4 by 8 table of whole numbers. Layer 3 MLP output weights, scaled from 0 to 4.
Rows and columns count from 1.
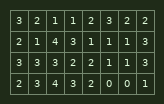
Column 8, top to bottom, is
2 3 3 1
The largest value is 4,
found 2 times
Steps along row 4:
up up down down down same up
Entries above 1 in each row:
6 4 6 5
